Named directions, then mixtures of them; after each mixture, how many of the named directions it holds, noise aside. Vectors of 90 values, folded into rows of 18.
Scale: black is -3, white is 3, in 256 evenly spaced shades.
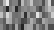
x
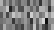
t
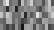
one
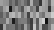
one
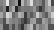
one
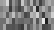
two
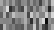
one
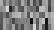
one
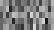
one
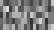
two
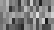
two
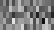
two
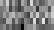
two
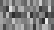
one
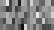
two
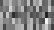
one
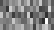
one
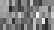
two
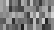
two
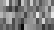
two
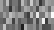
two
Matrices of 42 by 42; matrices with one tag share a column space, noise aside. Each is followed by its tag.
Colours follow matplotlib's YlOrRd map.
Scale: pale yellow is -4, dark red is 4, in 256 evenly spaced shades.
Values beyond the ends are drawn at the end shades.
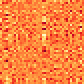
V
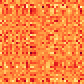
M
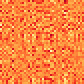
V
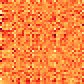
V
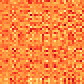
V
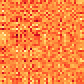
V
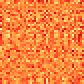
V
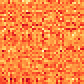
V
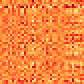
M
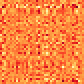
M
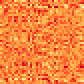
M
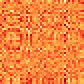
V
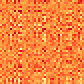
V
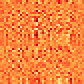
V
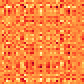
M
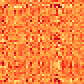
M
